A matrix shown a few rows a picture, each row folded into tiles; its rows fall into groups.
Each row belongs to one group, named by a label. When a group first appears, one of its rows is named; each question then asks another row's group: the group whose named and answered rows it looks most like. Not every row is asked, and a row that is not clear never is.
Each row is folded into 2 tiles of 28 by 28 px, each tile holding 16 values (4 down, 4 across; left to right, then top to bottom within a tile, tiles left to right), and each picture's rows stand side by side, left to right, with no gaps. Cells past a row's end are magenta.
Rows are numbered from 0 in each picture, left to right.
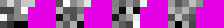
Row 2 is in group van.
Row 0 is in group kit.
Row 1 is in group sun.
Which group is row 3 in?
sun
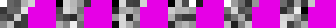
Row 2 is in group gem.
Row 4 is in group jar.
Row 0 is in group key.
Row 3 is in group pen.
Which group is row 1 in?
pen
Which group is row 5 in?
van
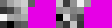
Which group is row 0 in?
kit
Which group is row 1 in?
sun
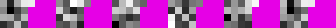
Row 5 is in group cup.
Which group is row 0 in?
cup
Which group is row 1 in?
sun
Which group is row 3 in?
jar
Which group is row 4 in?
sun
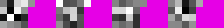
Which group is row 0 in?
sun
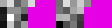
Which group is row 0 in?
gem
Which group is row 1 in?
kit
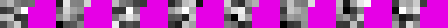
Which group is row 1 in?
gem
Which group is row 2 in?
van
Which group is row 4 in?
key
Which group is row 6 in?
cup
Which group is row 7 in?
pen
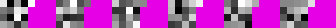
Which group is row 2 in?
van
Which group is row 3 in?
cup
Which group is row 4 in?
sun
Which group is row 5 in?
key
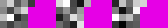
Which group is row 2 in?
kit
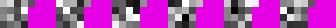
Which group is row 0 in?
kit
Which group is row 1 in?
jar
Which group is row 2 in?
van
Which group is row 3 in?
sun
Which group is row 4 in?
cup
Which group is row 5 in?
sun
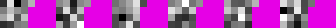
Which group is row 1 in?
jar
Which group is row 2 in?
pen
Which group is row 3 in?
pen
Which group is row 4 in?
key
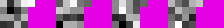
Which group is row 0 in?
cup
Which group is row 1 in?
pen
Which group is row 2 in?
jar
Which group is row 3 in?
key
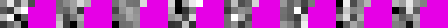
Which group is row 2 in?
gem
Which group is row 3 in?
cup
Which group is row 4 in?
gem
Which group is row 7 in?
van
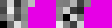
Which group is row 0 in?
gem
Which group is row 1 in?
jar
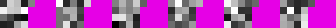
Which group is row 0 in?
pen
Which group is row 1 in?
key
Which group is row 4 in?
jar
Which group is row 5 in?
jar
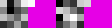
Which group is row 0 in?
cup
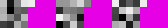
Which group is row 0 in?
cup
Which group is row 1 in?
kit
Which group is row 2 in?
key
